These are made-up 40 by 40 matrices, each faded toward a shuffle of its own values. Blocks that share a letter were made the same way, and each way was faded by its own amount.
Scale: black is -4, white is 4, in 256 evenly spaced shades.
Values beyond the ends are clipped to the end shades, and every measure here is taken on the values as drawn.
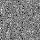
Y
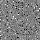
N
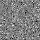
Y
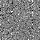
Y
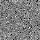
Y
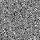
Y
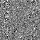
Y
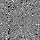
N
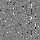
N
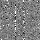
Y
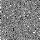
Y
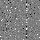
N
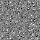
Y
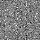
Y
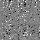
N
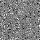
Y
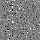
N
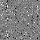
N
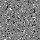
N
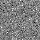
Y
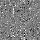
N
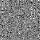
Y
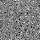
Y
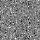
Y
